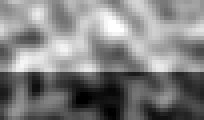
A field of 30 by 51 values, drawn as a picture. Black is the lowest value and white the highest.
The top part is higher, up to a seam about 60% of the way down. Overall the values sit about 50% of the way up the scale. There are no lone odd cells. The top middle is the ninth with the highest average. The ninth with the lowest average is the bottom middle.
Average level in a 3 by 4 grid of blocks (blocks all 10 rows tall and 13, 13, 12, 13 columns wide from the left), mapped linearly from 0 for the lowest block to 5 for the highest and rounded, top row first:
4 4 5 4 / 4 4 3 3 / 1 0 0 1
